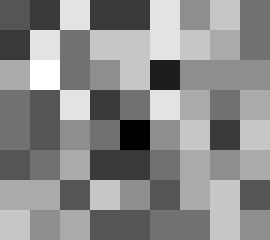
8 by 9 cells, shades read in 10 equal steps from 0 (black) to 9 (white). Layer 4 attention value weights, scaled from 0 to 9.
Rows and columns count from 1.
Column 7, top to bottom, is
5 7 5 6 7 6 6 4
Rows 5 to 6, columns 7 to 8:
7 2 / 6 5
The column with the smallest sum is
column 5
